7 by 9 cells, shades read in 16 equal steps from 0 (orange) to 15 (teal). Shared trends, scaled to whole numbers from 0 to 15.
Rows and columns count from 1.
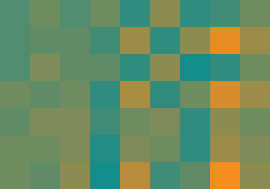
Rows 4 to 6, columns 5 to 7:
5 13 9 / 9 8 13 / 8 9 13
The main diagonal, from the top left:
11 10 10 13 9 9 10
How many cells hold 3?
0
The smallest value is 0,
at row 7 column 8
